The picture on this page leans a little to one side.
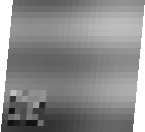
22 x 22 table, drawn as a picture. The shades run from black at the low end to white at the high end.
Slope: up to the top right. Stripes: horizontal, repeating 2 times. Odd patch: rougher, in the bottom left. Ninth with the highest average: top right. Roughest part: bottom left.
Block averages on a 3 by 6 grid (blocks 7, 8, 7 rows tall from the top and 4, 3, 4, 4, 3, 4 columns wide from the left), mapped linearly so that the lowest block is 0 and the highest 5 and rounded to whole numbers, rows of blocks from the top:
3 2 3 4 5 5
2 2 2 2 3 4
0 1 0 1 2 3
